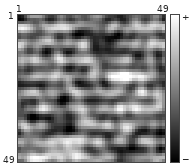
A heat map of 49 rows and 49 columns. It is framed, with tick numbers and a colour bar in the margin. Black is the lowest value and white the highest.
No seam splits the table. Horizontal stripes repeat 9 times down the table. No overall slope runs across the table.
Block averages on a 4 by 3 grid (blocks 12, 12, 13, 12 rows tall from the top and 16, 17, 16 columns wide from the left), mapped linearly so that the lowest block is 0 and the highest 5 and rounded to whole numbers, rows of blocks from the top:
303 | 323 | 135 | 541
